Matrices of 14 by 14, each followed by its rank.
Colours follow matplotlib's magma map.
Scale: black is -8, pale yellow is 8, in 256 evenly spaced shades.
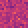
full rank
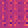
two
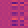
one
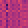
two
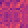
three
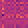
two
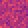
full rank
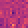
three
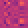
two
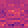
two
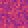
full rank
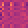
two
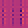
one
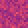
full rank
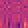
two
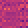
three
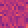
three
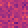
three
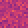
full rank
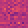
three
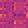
three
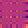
one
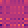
one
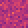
full rank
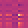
one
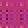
one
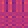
one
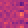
two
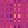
one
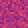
full rank
